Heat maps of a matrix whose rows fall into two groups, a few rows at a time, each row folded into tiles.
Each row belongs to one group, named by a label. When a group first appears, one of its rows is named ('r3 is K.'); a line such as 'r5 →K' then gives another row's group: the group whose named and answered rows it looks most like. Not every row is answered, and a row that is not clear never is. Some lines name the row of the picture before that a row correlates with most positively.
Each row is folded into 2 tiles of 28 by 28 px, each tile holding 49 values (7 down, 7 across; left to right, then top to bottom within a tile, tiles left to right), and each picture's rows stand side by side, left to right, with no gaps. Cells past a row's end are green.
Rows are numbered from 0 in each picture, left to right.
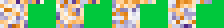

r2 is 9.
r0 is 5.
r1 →5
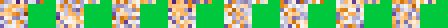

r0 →5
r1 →5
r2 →9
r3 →5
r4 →5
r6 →5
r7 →9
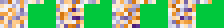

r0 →5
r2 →5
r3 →5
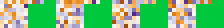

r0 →9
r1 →9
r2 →5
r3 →5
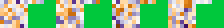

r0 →5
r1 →5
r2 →5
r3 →9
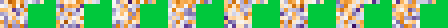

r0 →9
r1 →9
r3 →9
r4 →5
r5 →9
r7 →5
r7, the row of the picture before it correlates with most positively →1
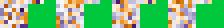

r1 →9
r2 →5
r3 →9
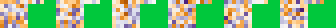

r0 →9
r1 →9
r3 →5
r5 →5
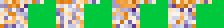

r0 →9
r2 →9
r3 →9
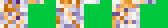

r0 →5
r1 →9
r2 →9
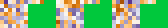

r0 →5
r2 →5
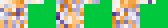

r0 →9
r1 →5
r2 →9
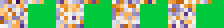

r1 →5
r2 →5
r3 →9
